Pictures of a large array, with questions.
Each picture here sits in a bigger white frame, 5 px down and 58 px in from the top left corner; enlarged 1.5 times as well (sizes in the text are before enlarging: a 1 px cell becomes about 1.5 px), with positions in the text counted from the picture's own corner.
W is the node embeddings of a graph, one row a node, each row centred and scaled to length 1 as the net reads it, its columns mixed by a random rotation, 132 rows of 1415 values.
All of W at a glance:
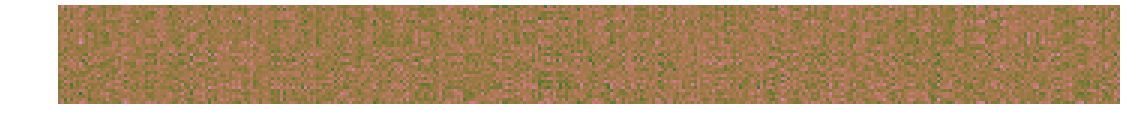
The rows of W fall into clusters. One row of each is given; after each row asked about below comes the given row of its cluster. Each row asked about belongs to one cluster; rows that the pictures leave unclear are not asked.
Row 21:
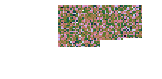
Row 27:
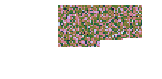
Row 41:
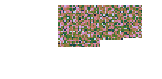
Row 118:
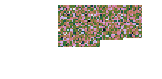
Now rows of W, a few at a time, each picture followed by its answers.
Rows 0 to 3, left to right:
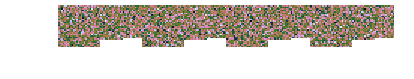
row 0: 41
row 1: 118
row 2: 41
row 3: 27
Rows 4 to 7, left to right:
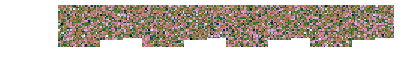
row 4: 118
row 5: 41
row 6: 41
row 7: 118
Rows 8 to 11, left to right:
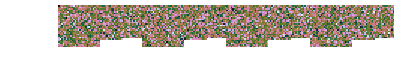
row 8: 27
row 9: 118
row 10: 27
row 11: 41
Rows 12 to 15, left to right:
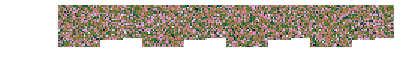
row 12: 118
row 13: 27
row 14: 41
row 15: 118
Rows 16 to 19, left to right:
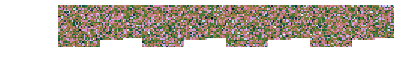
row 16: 118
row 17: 27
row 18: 27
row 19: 21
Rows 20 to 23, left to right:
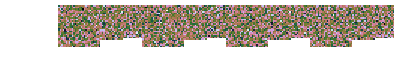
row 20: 41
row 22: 41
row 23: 41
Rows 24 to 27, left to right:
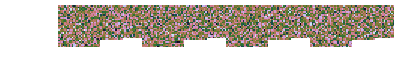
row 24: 118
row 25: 41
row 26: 41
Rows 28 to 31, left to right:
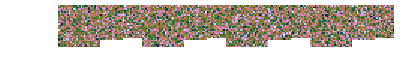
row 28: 118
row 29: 41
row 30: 27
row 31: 21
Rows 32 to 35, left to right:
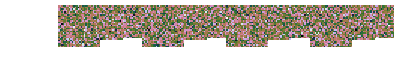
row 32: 118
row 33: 41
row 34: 27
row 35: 118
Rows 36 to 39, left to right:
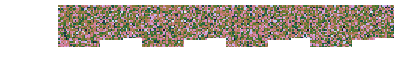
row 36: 41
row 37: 27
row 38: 41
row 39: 21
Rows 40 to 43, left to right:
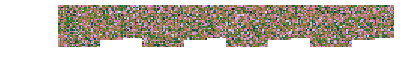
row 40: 21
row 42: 27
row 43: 27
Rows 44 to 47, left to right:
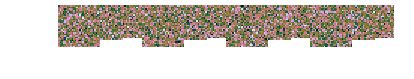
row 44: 27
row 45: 41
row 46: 118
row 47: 41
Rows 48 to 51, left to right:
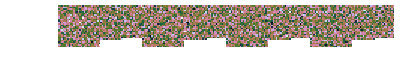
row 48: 27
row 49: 41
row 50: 41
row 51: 41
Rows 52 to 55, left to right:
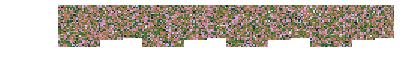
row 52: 21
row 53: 118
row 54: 27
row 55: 41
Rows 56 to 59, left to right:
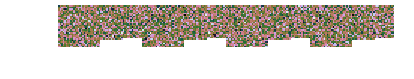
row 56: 27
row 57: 118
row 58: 21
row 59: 118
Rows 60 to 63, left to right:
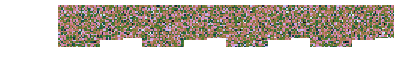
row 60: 41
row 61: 118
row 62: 21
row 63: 41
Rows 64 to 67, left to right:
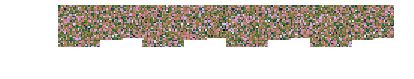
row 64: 27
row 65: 21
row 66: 27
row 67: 27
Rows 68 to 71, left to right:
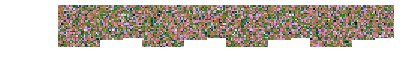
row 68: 118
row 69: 21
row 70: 118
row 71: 41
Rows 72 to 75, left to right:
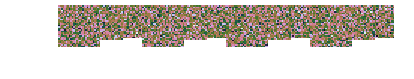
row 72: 41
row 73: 21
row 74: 21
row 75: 21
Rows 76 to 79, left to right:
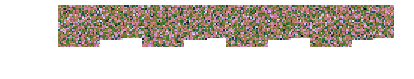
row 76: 27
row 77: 41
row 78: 27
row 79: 27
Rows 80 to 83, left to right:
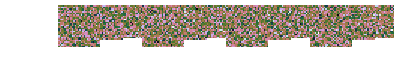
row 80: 41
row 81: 27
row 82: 41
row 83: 118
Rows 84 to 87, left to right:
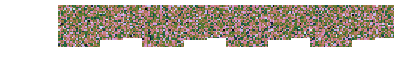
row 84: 118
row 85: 41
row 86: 41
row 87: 118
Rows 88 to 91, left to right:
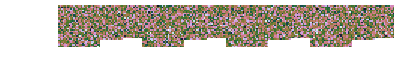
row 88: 21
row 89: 118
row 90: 27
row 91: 27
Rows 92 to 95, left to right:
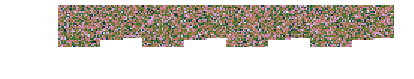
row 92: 41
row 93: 27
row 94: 21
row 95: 27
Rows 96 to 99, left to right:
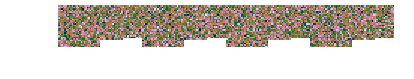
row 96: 41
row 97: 118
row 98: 21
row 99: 118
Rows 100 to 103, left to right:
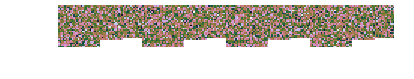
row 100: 21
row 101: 27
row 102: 27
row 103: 21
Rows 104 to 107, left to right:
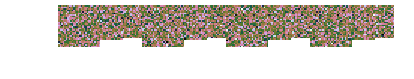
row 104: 27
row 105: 118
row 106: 118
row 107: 118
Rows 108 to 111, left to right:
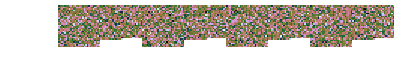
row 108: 27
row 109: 118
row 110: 27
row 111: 27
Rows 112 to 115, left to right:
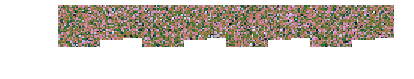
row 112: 21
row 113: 41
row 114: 118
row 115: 41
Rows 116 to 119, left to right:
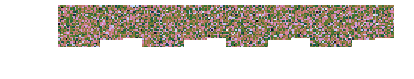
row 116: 21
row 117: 21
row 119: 118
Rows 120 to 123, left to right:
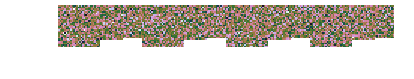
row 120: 118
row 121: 27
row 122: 21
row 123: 21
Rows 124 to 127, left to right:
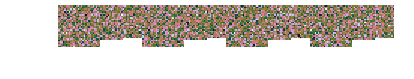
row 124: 118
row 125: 41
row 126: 118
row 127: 118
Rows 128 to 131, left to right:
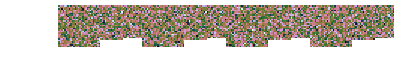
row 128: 41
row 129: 41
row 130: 118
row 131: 41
